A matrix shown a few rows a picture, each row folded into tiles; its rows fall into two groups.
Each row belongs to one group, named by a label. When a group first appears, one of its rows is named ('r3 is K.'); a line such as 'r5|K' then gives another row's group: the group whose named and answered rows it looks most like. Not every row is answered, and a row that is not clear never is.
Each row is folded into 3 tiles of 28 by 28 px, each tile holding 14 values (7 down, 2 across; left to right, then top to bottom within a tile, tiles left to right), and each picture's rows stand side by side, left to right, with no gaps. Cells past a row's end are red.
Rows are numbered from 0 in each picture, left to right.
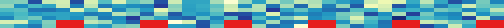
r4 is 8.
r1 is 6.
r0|6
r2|6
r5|6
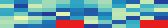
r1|6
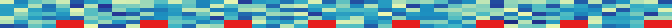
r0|6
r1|8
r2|6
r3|6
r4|6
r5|6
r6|8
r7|6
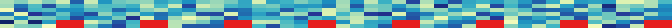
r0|8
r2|8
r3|6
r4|8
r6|6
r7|8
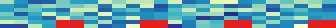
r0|6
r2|6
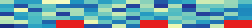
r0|6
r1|6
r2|8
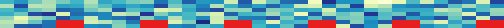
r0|8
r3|6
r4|8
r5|6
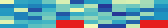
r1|8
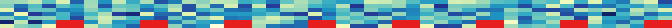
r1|8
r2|8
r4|8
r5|8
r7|6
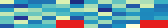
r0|6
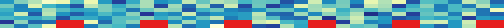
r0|8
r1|6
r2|8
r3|6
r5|6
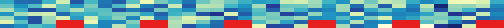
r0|6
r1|6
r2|8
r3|8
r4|8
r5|8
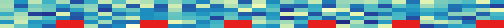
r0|8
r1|8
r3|6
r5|6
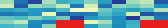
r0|6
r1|6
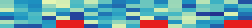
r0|6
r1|6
